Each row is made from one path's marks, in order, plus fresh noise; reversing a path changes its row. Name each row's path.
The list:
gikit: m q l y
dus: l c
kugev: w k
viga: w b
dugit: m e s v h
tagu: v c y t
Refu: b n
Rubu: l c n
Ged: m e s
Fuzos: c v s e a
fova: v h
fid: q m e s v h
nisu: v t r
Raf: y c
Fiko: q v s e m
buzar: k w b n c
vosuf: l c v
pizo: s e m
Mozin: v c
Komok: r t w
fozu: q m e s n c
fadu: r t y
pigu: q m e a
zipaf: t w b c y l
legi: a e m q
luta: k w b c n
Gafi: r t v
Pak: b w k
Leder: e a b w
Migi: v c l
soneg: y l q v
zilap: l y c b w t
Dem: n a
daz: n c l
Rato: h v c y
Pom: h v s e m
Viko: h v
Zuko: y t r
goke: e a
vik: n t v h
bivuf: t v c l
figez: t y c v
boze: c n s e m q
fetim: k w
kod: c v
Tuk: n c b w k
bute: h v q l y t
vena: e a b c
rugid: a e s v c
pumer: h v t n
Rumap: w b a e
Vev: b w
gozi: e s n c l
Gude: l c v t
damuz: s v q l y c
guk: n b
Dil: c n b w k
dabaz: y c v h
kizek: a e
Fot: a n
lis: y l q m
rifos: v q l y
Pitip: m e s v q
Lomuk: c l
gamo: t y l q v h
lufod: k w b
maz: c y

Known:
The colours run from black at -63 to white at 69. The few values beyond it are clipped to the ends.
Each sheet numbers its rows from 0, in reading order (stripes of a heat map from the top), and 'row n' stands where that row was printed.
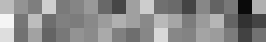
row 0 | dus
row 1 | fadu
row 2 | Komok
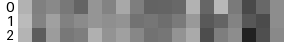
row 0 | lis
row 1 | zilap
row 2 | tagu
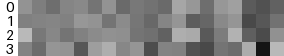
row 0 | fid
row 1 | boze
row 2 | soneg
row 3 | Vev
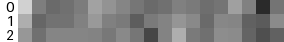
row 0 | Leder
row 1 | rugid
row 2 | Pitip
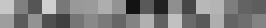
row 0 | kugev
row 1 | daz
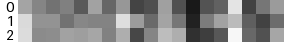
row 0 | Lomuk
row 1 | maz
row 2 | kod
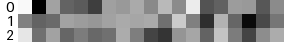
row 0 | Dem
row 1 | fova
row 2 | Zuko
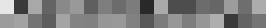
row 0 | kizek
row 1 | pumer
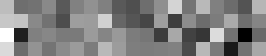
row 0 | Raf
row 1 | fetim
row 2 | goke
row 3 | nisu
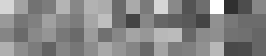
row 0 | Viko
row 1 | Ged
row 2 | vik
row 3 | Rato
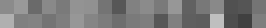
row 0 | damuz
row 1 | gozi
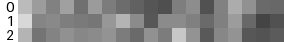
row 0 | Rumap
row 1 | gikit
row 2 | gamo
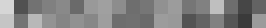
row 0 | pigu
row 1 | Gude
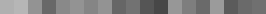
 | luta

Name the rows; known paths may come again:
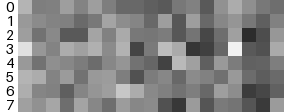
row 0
Rumap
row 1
Tuk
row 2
Migi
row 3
kod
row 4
dabaz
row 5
buzar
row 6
rifos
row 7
Rubu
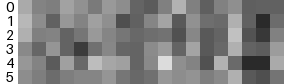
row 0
dugit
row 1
vena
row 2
gozi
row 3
daz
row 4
Mozin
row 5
fozu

